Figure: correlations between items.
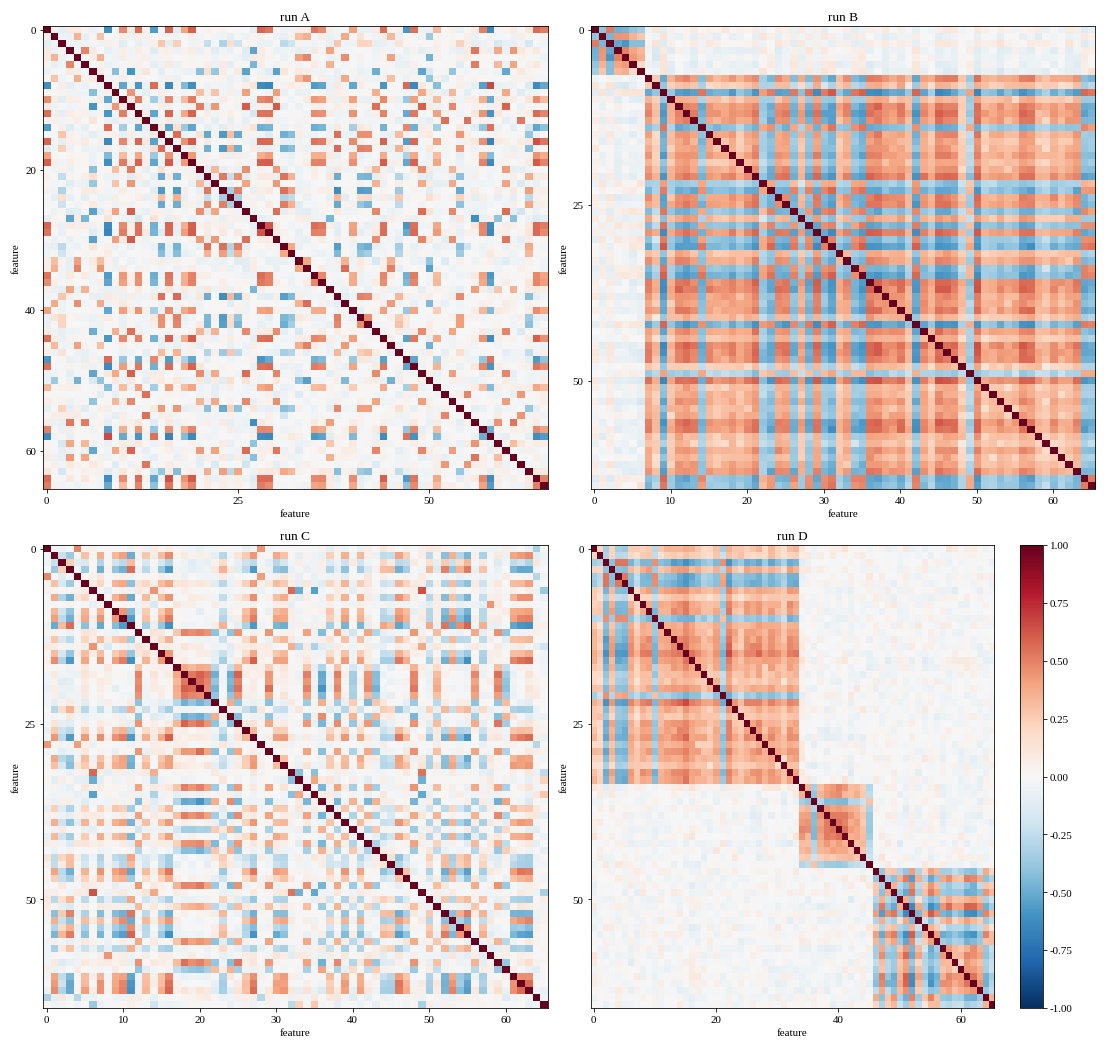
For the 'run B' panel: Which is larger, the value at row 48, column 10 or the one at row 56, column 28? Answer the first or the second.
the first
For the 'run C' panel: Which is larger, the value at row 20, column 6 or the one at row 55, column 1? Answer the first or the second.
the first
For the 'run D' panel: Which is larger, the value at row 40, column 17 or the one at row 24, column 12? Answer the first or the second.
the second
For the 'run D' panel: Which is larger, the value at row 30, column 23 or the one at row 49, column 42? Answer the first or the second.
the first
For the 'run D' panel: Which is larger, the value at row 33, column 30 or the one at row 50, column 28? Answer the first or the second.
the first
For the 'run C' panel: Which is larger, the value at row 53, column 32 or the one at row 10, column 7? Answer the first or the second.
the second
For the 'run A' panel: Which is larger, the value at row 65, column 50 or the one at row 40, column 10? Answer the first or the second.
the second
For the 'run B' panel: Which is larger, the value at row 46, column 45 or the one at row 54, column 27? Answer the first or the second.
the first
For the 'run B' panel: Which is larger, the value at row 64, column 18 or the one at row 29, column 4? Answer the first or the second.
the second
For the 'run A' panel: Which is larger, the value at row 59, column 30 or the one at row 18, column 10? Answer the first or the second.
the second
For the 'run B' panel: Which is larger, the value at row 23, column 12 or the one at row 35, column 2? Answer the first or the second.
the second
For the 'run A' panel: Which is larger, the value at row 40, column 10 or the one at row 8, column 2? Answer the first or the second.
the first
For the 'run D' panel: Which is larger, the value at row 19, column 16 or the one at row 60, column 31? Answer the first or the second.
the first
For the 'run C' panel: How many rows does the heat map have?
66
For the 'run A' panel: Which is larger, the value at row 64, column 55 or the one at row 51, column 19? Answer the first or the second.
the second
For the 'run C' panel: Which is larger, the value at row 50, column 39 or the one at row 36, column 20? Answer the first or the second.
the first
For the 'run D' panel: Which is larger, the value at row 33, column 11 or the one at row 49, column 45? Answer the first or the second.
the first
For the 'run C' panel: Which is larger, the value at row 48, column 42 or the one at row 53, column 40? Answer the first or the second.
the first
